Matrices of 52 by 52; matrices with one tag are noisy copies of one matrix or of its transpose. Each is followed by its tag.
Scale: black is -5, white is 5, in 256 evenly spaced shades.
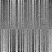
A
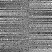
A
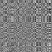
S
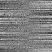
A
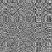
S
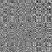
S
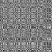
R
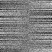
A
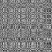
R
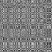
R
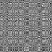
R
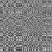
S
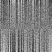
A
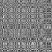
R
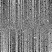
A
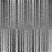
A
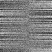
A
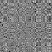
S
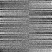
A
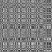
R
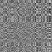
S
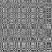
R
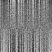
A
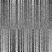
A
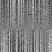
A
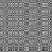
R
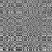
S
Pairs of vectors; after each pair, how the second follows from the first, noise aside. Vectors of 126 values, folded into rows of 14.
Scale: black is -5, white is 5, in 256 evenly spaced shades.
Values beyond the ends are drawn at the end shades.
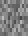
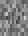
reversed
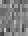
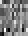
scaled up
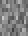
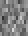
negated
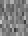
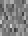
copied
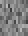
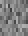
copied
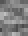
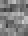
reversed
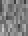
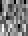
scaled up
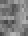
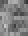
reversed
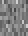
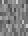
copied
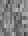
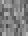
wrapped around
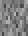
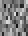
scaled up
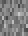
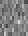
wrapped around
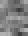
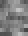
negated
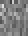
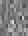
wrapped around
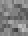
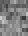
wrapped around
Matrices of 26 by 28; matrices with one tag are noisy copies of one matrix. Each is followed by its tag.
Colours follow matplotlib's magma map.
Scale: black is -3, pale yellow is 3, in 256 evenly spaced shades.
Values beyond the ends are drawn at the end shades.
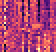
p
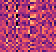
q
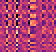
q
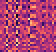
q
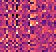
q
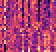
p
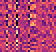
q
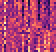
p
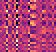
q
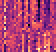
p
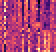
p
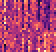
p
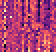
p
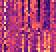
p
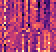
p
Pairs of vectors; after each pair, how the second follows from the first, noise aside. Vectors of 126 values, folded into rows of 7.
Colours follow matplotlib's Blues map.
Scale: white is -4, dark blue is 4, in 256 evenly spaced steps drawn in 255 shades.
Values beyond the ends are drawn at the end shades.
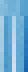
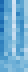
reversed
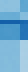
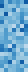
shuffled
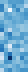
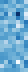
reversed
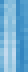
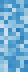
shuffled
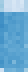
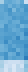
reversed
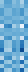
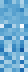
copied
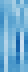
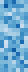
shuffled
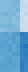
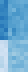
reversed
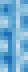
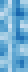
reversed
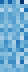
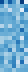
copied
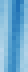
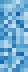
shuffled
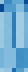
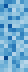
shuffled
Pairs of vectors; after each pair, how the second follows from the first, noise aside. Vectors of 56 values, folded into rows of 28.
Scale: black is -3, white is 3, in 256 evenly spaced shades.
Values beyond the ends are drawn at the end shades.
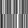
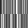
wrapped around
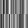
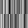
negated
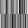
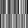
negated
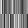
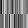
negated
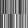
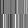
partly zeroed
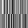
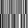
wrapped around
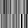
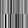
wrapped around
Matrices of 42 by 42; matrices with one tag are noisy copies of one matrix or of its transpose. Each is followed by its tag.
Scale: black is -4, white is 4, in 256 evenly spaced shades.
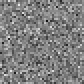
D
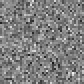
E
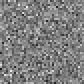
D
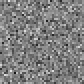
D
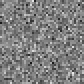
E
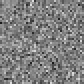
E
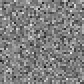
D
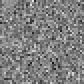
E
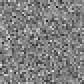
D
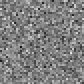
D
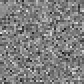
E
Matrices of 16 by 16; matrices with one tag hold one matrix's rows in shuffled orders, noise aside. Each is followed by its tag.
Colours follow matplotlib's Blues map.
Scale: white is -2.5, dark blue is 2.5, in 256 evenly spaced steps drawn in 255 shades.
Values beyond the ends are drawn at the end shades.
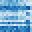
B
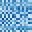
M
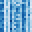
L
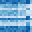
B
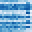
B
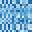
M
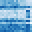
B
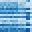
B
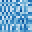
M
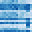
B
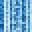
L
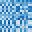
M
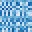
M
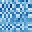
M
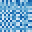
M
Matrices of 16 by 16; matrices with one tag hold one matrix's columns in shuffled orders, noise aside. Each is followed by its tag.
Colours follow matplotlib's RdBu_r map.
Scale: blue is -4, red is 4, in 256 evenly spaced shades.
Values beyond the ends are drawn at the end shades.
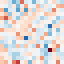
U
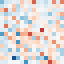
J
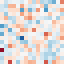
U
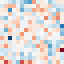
U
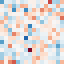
U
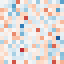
U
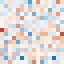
J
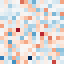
J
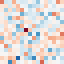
J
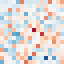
J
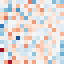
U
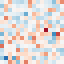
J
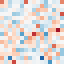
J
